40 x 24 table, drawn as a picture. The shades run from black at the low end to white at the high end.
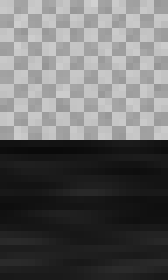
It is made of 2 by 1 panels. Panel 1,1: high, checkered. Panel 2,1: very low, streaked across, faint in contrast.
